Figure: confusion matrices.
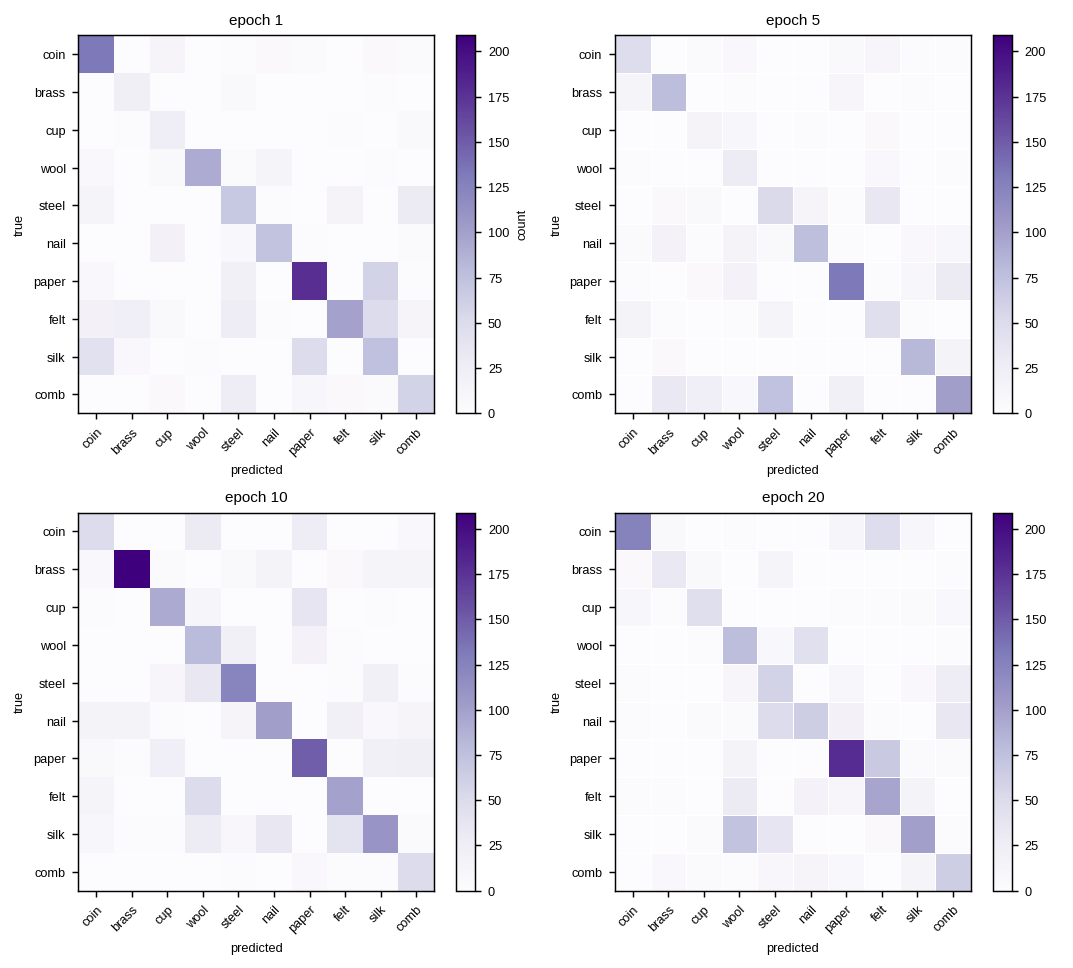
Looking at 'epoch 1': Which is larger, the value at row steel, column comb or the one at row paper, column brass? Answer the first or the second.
the first
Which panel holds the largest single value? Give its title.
epoch 10
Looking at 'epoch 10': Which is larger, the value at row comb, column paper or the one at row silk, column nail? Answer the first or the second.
the second
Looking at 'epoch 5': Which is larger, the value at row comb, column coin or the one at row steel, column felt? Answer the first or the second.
the second
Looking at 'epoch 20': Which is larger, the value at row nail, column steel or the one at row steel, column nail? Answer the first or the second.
the first
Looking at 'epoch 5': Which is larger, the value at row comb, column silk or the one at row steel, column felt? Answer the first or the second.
the second
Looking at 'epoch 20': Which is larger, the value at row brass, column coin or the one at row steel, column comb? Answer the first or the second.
the second
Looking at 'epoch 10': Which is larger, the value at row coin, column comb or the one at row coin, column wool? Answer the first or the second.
the second
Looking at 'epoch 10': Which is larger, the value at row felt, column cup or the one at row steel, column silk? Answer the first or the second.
the second
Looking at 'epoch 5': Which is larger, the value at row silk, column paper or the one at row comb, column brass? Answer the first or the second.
the second
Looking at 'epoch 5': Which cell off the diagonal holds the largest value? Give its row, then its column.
comb, steel
